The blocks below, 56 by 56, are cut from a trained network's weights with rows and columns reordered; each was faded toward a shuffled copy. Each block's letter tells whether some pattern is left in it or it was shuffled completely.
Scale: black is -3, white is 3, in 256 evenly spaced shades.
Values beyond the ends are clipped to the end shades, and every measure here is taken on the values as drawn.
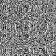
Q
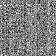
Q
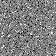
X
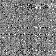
Q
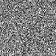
Q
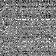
Q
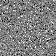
X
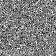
X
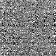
Q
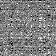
Q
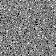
X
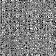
Q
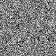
Q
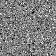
X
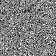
X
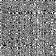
Q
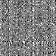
Q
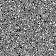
X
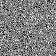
X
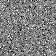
X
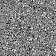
X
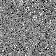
X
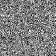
Q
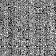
Q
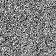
X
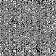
Q
